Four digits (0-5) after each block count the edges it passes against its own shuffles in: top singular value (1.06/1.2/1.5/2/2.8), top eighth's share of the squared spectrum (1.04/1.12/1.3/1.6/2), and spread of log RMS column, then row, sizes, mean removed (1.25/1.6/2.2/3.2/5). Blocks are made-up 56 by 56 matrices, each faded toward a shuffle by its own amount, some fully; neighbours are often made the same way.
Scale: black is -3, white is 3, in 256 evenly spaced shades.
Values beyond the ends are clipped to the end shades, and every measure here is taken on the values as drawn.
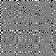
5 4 3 3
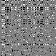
4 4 2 3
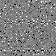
3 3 1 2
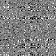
4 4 2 3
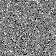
0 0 0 0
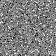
0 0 0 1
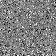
0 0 0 2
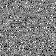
1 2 0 2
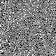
0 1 0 0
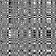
5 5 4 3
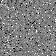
1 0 0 0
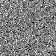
0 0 0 0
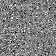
0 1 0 0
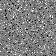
0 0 0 0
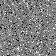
0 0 0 0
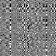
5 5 3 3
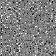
3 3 2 1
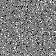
2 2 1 0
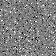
1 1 0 0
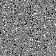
3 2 1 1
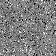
0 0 0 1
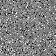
1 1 0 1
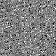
3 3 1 1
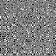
4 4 2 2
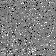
2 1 0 0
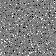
2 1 0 0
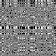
5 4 2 3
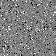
2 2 0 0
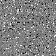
2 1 0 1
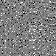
3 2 1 1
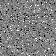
2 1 0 0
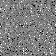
2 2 0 1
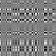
5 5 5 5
